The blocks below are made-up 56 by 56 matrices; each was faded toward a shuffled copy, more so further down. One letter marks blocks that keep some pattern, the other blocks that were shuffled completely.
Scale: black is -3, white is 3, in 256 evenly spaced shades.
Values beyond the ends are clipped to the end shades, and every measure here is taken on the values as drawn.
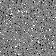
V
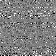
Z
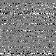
Z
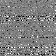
Z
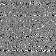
Z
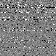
Z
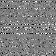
Z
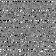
Z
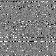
Z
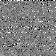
Z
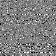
Z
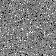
V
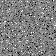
V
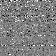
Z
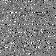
Z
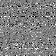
Z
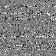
Z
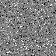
V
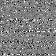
Z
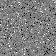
V
